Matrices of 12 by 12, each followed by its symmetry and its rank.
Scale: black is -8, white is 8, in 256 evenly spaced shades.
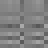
neither, rank one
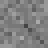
symmetric, full rank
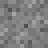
symmetric, full rank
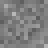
symmetric, full rank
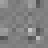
symmetric, rank two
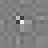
symmetric, rank two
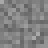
symmetric, full rank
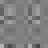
neither, rank one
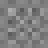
symmetric, rank two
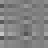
neither, rank one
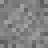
symmetric, full rank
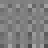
neither, rank one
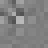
symmetric, rank two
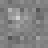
symmetric, rank two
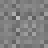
symmetric, rank two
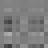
neither, rank one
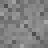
symmetric, full rank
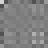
symmetric, rank two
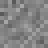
symmetric, full rank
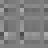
neither, rank one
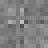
symmetric, rank two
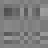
neither, rank one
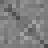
symmetric, full rank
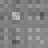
symmetric, rank two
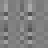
neither, rank one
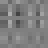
neither, rank one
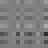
neither, rank one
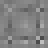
symmetric, rank two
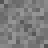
symmetric, full rank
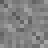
symmetric, full rank
